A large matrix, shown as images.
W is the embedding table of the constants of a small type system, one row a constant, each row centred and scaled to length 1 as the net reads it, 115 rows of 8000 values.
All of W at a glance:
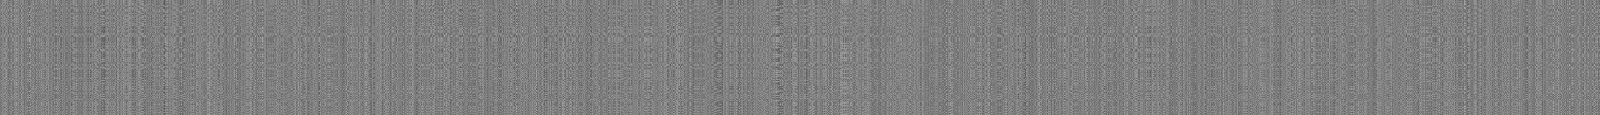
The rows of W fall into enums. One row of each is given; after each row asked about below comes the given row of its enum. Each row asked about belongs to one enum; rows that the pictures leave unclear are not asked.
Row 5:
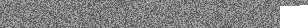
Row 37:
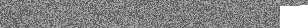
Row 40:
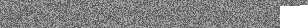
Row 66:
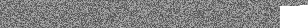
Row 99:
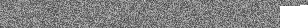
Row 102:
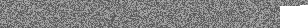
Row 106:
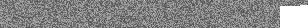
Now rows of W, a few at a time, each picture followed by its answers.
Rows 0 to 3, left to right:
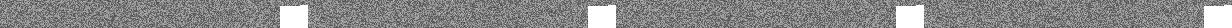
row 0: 102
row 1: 106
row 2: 102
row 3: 106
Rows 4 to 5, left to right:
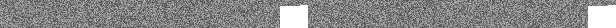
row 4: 106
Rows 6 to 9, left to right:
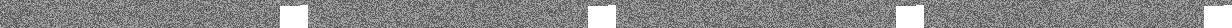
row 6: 37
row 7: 106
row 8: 106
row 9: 5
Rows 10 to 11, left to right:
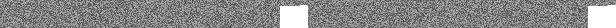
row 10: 5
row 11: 66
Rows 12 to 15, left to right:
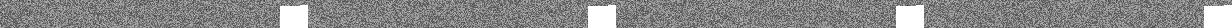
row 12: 37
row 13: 106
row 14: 40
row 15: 5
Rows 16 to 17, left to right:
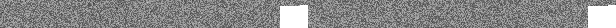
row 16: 5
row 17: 106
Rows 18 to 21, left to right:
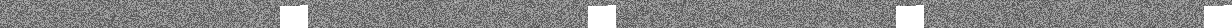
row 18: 102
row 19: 5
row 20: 40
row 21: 5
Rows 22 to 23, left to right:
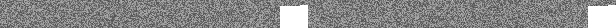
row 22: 102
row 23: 106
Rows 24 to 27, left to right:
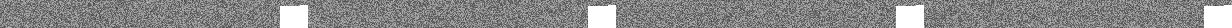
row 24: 5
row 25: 106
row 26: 66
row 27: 40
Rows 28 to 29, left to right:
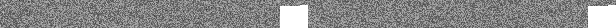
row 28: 37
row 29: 106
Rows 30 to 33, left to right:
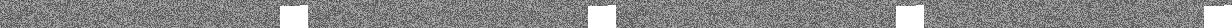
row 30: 40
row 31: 40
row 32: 37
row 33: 106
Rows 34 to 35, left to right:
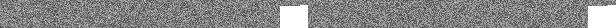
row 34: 99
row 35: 5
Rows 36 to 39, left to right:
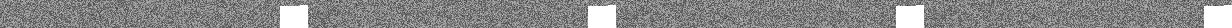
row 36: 5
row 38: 40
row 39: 40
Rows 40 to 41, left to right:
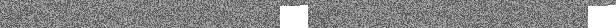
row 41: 37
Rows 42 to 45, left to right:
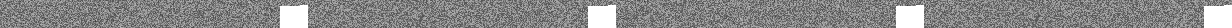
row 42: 66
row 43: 102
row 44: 40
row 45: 102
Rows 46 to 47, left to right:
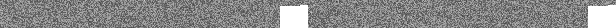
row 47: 37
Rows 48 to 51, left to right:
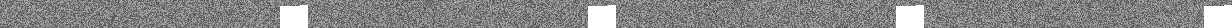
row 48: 102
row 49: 5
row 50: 5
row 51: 106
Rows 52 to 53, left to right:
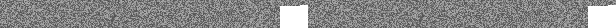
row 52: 102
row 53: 102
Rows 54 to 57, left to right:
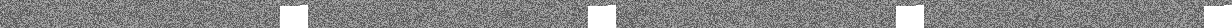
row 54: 37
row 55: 66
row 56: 37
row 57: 102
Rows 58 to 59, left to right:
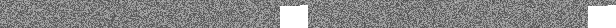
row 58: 102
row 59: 5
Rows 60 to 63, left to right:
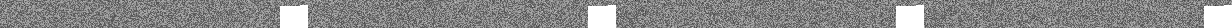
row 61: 5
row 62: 37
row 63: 40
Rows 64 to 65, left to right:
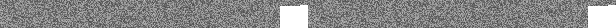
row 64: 106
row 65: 106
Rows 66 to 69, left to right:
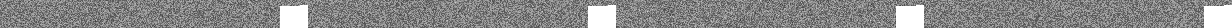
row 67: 5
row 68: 99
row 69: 102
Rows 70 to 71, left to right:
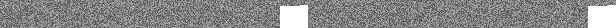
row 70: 40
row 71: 66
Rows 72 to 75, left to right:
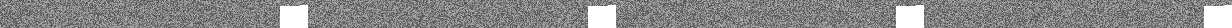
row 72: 37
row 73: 102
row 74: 40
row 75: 66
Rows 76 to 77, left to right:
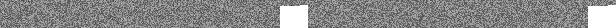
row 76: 40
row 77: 102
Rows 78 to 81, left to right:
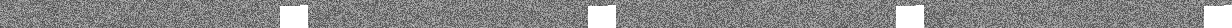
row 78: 99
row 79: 40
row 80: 5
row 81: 37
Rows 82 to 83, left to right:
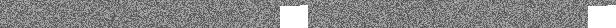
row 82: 102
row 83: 5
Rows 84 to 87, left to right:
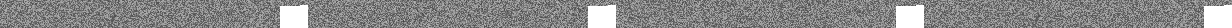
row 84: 102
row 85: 66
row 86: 106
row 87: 102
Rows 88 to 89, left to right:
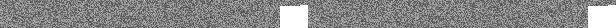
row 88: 106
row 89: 106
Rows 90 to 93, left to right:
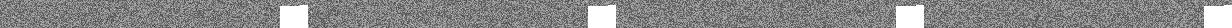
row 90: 66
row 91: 37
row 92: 106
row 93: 102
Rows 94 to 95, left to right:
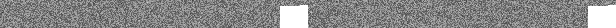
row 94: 5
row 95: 37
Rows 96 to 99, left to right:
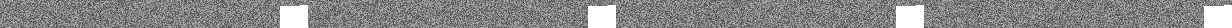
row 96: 5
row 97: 40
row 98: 5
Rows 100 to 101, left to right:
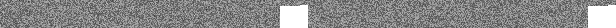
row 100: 37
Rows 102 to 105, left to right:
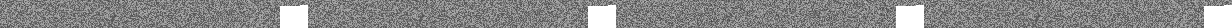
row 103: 102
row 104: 66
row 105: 102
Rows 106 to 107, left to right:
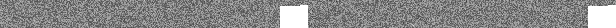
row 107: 40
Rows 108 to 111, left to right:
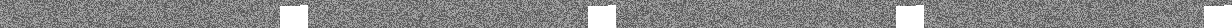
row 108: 106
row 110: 40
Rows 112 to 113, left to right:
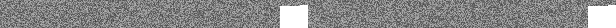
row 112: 66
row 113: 106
